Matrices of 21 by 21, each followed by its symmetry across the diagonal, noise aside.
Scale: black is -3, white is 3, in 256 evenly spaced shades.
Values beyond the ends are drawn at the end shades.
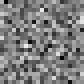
neither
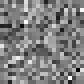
antisymmetric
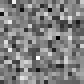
antisymmetric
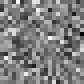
neither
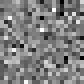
neither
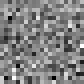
neither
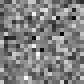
neither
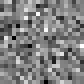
antisymmetric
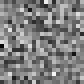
antisymmetric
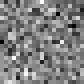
antisymmetric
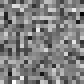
antisymmetric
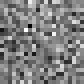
antisymmetric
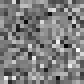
neither
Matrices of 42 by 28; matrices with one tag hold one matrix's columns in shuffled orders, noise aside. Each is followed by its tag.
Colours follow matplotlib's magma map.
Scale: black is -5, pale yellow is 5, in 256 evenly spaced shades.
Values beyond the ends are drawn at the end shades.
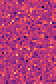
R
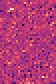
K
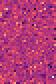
K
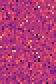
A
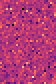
K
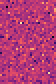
R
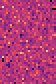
A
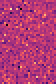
K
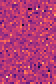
K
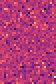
K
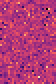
K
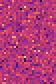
A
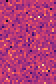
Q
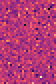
K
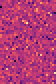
R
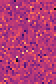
A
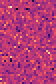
A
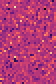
A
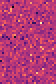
R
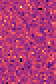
A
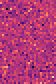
K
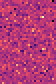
Q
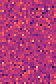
K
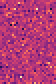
K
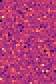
Q
